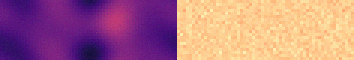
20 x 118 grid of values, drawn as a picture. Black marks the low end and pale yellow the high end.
The table splits into one row of 2 panels. Panel 1,1: low, smooth. Panel 1,2: very high, fine-grained, faint in contrast.
